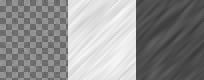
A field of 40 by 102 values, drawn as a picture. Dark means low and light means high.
It is made of 1 by 3 panels. Panel 1,1: middling, checkered. Panel 1,2: very high, slanting up to the right, faint in contrast. Panel 1,3: low, slanting up to the right, faint in contrast.
